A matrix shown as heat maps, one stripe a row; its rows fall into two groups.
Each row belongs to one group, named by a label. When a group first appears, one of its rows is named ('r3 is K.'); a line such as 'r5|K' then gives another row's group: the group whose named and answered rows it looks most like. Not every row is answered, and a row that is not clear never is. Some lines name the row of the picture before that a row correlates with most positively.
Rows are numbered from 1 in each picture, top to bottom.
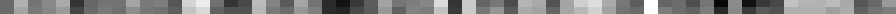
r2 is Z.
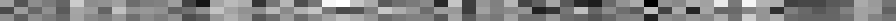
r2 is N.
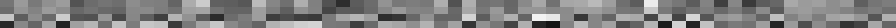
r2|Z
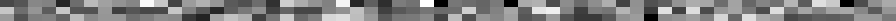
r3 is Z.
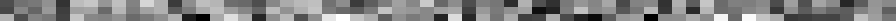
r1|N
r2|N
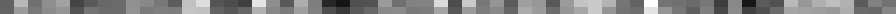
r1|Z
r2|Z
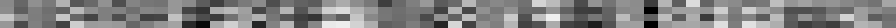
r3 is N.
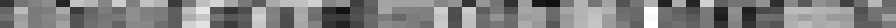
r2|Z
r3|Z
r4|Z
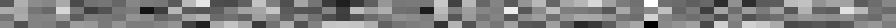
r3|Z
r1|Z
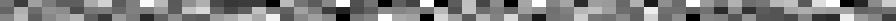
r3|N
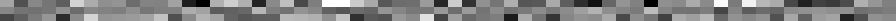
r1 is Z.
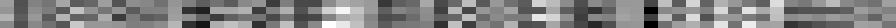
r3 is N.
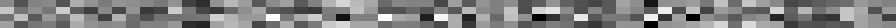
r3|N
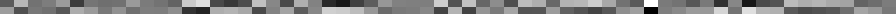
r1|Z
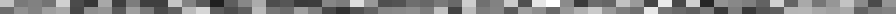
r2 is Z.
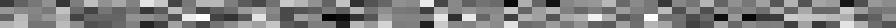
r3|Z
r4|N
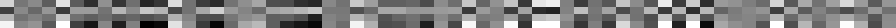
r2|N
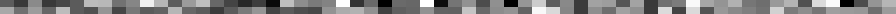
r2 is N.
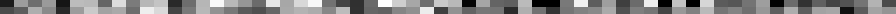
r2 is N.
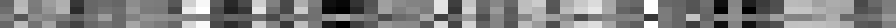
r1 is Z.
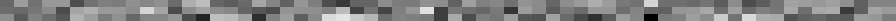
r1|Z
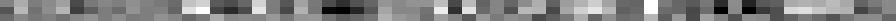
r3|N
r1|Z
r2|Z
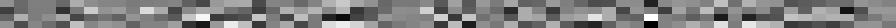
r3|Z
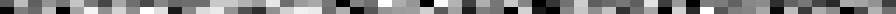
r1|N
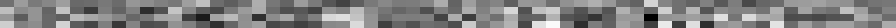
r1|Z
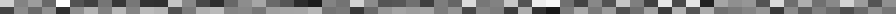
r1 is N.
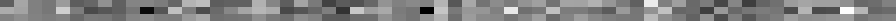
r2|N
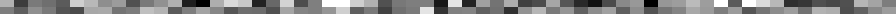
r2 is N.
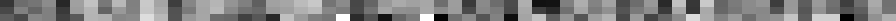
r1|N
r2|N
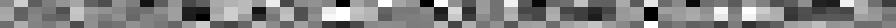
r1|N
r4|Z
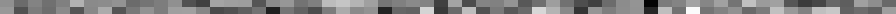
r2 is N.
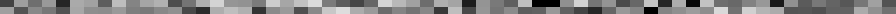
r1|N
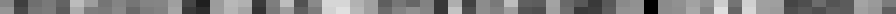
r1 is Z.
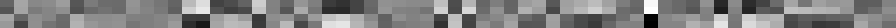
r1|Z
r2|Z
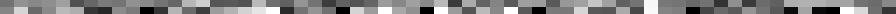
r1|Z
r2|N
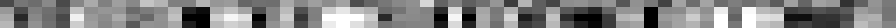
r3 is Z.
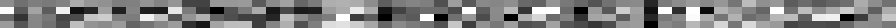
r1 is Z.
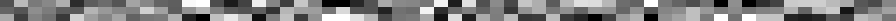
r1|Z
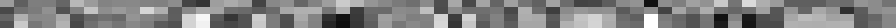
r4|Z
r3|Z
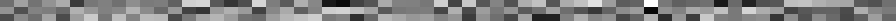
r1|Z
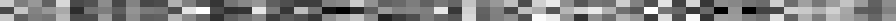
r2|Z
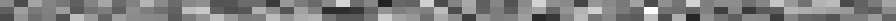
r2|Z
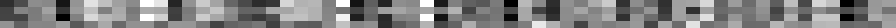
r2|N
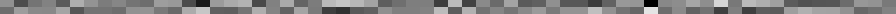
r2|Z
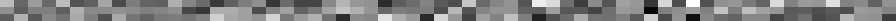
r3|N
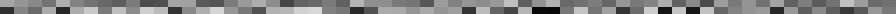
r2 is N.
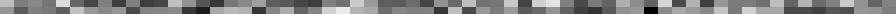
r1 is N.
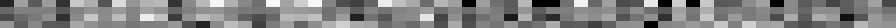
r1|N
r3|N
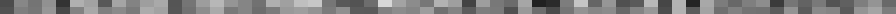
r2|N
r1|N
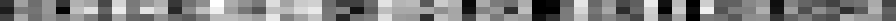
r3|N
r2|N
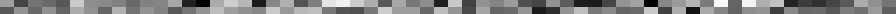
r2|N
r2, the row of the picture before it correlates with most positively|1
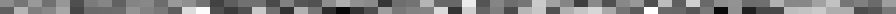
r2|Z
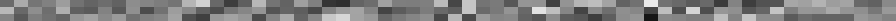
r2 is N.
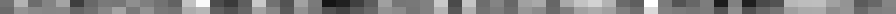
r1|Z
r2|Z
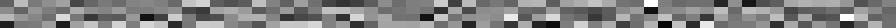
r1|Z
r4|N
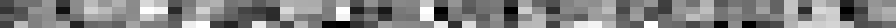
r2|N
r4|Z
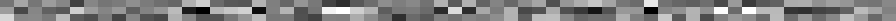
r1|Z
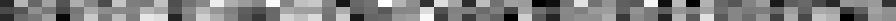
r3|N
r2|N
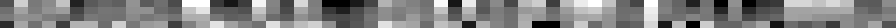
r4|N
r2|Z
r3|Z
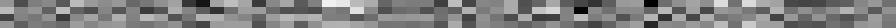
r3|N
